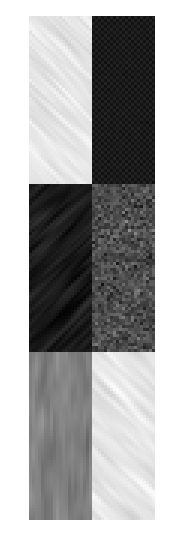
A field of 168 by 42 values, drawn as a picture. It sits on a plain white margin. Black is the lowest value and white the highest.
The table splits into 3 rows of 2 panels. Panel 1,1: very high, slanting down to the right, faint in contrast. Panel 1,2: very low, checkered, faint in contrast. Panel 2,1: very low, slanting up to the right, faint in contrast. Panel 2,2: low, fine-grained. Panel 3,1: middling, streaked downward, faint in contrast. Panel 3,2: very high, slanting down to the right, faint in contrast.
